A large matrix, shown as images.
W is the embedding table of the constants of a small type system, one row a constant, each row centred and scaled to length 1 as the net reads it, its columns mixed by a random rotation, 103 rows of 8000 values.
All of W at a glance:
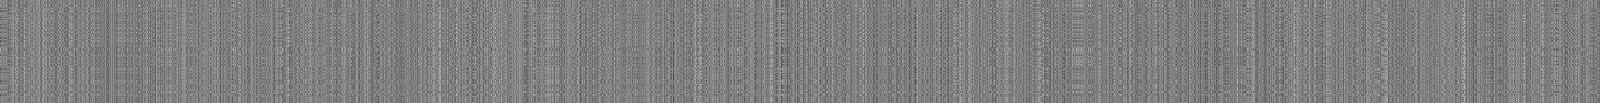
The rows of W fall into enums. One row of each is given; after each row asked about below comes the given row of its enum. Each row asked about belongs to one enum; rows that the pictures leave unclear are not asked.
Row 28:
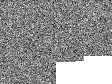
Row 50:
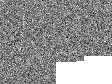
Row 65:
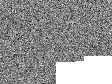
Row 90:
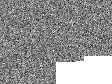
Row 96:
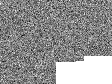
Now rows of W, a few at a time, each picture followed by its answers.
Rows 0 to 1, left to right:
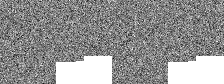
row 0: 65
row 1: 50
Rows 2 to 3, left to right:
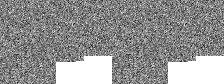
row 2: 90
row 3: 90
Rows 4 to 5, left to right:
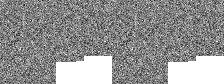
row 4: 50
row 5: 50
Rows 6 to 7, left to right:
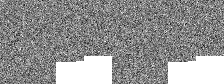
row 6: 50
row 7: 90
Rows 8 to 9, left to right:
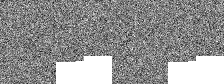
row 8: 28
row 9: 50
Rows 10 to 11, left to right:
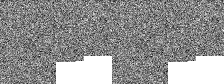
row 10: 28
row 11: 28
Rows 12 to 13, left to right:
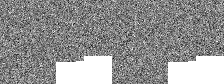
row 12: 90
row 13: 50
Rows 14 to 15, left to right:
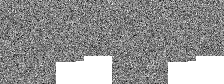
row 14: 65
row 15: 96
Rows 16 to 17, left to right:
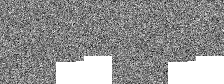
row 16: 90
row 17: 28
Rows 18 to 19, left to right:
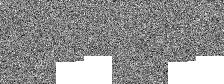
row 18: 96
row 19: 28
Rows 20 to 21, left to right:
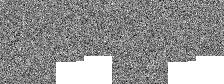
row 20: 50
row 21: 96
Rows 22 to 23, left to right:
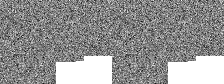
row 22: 65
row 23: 65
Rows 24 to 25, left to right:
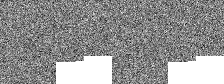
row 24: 28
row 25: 90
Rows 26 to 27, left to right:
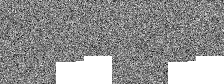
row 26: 65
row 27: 28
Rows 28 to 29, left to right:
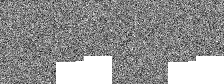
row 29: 50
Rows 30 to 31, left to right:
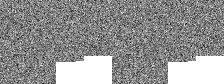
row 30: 65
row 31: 90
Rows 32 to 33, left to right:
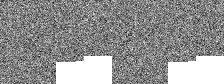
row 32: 28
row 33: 50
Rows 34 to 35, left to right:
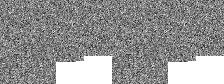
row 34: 90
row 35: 90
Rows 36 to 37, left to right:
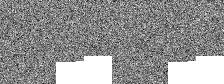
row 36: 65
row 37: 28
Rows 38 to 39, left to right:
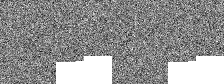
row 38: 28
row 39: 50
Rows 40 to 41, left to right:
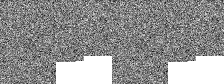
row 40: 28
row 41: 28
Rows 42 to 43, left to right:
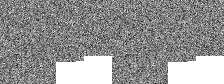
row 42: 90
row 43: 65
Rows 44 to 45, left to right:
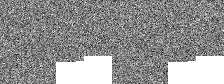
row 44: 90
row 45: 28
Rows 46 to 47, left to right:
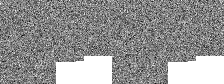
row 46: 96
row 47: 65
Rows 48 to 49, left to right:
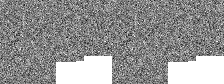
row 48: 50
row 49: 50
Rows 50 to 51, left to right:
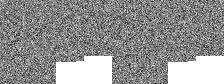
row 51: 65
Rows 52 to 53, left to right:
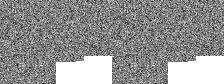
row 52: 65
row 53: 65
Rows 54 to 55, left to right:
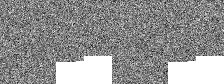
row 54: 90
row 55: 28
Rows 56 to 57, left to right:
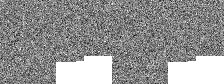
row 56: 50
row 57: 96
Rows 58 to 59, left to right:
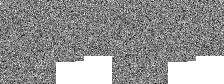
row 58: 96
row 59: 65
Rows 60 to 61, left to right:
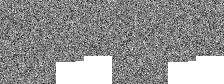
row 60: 65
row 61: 50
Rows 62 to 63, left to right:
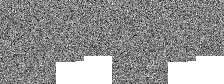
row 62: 65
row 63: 96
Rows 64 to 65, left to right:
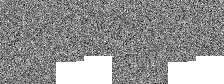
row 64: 50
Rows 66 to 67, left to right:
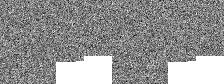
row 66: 90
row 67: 96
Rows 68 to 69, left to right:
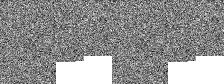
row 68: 28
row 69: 28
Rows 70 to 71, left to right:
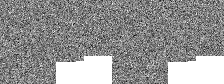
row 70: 90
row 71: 96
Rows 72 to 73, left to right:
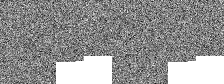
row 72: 28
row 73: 65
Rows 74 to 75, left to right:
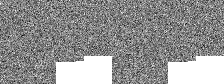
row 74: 96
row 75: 90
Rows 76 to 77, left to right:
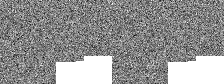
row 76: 65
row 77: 96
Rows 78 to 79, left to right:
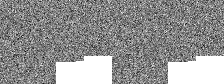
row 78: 65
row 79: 90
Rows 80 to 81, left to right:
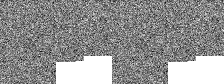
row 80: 28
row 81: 28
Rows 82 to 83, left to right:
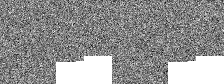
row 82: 90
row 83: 28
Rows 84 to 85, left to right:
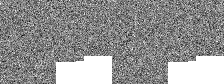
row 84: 96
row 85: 50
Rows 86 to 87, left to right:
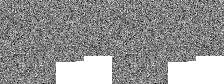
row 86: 65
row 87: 65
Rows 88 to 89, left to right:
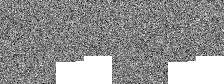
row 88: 65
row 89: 28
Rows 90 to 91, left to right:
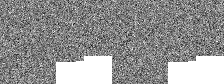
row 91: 50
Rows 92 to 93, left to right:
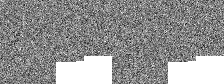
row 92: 50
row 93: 90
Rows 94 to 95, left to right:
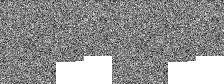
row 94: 28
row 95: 28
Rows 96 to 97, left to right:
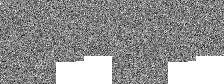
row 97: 90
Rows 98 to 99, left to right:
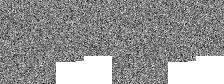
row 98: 65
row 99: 90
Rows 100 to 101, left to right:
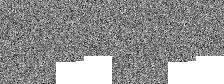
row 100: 65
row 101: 90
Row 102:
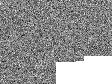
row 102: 96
